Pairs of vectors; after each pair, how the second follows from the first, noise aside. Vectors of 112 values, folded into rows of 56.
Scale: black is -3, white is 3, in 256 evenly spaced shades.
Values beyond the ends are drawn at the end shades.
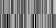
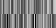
copied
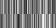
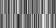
copied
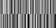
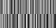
copied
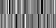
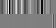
partly zeroed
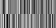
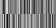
copied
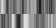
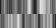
wrapped around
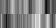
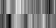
reversed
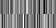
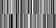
reversed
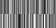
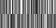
reversed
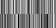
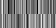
reversed
